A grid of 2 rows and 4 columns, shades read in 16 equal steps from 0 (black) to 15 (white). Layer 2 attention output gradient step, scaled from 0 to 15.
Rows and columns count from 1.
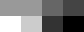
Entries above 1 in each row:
4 3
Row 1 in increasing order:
4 6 9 9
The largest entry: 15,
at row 2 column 1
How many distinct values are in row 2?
4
